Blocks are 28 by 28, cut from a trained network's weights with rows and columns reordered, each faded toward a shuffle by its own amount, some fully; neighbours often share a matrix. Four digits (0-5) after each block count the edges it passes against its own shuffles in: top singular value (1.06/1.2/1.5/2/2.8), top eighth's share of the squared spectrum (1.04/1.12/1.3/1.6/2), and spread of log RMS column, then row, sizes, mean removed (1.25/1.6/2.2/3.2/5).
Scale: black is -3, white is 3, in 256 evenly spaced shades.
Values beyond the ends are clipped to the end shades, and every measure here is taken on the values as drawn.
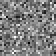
1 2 0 1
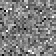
0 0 0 0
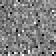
1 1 0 0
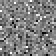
0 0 0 0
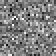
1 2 0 1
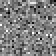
0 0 0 0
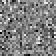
1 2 0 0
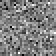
0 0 0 0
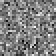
1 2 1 0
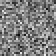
1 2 0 0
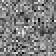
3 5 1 1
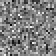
1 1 1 0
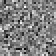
1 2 0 0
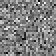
2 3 0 0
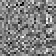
2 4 2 0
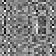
3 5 3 0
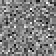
2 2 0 0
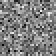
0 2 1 0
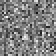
2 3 1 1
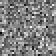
2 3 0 1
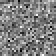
0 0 0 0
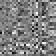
3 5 2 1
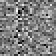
3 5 2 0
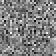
1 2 0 0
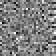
3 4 1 1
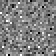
0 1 0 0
